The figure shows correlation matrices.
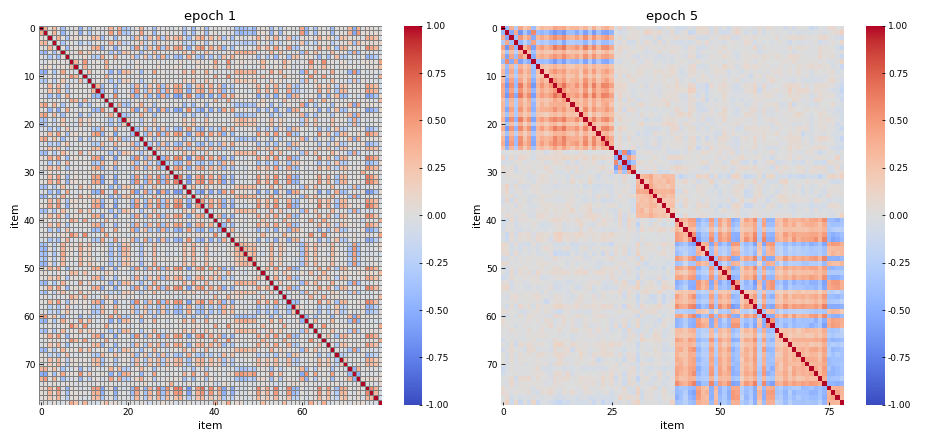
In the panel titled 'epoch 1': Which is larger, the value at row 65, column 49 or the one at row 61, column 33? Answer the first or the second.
the second
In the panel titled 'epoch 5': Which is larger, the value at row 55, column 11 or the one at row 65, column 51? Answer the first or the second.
the second
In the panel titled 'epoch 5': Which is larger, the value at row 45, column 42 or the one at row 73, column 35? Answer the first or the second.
the second
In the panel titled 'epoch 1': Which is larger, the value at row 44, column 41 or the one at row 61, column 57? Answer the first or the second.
the second
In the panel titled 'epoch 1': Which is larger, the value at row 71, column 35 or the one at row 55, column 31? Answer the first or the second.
the second
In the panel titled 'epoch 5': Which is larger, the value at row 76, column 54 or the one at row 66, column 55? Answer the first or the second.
the first
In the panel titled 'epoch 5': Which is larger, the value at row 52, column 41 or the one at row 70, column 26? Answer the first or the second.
the first
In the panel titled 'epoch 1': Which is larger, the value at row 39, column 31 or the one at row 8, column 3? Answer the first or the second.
the first
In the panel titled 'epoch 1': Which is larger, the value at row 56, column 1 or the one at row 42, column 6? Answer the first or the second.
the second
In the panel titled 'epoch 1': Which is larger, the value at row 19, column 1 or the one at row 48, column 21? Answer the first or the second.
the second
